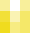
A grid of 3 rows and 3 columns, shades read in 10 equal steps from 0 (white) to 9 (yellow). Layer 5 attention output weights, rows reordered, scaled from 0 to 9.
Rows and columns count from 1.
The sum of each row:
8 17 20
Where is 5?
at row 3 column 2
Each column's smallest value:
4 0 4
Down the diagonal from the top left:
4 3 6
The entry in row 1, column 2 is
0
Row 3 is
9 5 6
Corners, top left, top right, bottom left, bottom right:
4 4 9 6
